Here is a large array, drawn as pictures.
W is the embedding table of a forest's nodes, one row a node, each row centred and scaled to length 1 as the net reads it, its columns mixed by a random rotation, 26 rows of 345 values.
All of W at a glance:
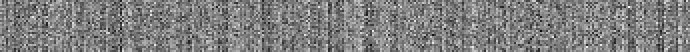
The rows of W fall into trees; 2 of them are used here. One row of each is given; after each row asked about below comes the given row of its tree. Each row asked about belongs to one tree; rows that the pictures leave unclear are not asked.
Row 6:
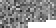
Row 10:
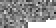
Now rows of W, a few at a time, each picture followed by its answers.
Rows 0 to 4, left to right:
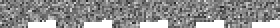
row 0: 6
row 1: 10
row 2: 6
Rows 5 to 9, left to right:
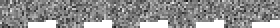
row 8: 10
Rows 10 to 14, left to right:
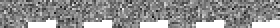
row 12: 6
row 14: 6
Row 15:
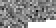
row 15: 10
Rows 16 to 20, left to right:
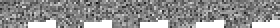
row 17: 10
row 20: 6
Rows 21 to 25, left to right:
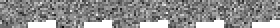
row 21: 6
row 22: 10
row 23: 6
